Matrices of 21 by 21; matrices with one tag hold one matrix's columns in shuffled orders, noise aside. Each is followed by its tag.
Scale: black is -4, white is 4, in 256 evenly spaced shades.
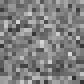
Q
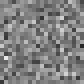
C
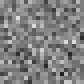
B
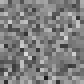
Q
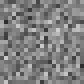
C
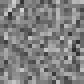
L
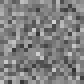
Q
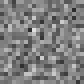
C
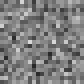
B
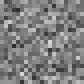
Q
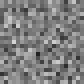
B
